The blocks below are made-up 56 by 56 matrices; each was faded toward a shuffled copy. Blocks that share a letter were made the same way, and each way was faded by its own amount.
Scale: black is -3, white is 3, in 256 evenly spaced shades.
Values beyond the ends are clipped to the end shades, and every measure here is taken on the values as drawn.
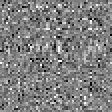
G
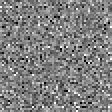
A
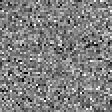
A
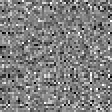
G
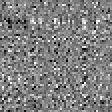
G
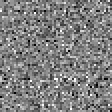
A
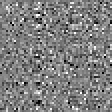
G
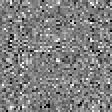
G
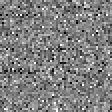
A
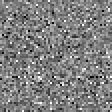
A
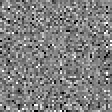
G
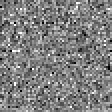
A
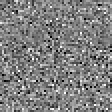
A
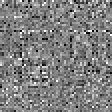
G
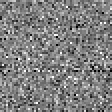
A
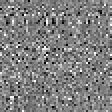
G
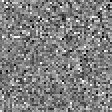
A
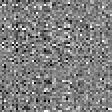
G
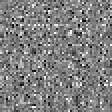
G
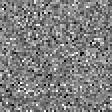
A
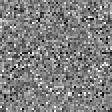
A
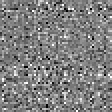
G
